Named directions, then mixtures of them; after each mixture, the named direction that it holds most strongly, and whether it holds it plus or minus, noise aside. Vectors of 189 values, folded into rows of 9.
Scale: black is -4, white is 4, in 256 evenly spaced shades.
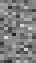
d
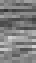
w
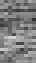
w, plus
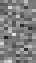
d, minus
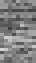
w, plus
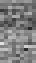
w, plus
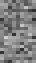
d, plus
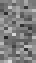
d, minus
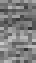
w, plus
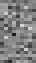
d, plus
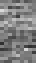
w, minus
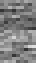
w, plus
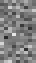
d, minus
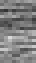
w, plus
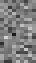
d, plus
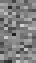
d, plus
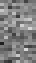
d, plus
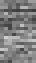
w, plus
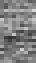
w, minus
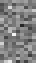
d, minus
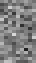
d, minus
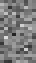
d, plus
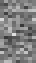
d, minus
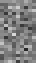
d, minus
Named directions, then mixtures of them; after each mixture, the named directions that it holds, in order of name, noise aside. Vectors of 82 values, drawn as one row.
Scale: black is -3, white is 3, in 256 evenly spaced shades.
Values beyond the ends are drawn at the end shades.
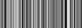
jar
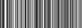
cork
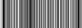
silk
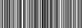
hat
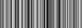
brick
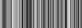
brick, jar, silk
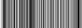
cork, silk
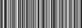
cork, jar, silk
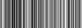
brick, cork, jar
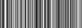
cork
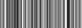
jar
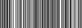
cork, hat, jar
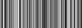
hat, jar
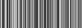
cork, hat, silk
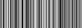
hat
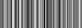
brick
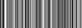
cork, hat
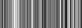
cork, hat, jar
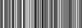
brick, hat, silk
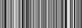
jar
